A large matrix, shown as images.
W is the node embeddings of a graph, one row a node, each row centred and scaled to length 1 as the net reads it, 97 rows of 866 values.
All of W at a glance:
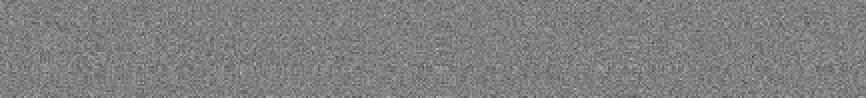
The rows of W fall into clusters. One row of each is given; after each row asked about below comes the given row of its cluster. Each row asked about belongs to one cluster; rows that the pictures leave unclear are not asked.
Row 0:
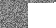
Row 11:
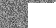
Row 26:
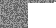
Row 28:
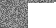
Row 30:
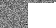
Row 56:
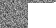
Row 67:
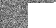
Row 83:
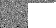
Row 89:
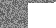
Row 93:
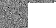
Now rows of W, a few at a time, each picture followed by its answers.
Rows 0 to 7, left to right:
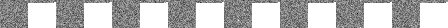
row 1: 26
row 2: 56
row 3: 89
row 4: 67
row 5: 83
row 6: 89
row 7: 11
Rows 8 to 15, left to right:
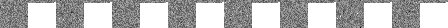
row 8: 11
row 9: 30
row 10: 56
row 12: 28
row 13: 83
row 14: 89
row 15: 67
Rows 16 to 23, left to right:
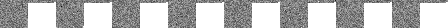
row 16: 30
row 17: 83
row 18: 28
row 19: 0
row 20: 11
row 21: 93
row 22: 83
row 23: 83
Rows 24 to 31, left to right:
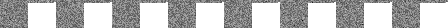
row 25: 83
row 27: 30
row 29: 11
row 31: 56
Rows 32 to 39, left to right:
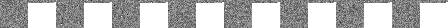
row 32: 28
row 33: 89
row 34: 67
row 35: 0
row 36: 67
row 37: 26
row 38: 56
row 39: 26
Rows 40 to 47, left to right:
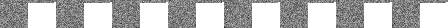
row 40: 30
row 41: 0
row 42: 26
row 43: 93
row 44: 28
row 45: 26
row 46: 26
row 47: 67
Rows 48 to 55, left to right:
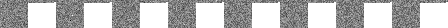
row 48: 0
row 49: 67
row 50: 28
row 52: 30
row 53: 30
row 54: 11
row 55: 93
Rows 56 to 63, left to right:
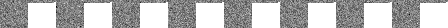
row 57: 89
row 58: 93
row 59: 26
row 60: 30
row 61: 56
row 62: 56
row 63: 89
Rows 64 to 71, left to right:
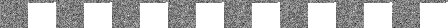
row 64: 26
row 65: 26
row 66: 67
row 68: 67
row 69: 0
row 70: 67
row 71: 93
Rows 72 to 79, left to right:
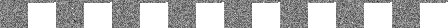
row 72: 0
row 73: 89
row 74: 67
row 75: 26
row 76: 0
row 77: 26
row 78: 83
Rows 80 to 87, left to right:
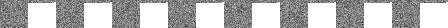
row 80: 56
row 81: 0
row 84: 56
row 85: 0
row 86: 30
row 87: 11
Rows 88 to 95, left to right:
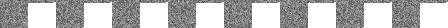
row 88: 67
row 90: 28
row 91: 56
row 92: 56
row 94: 89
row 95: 11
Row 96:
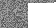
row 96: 0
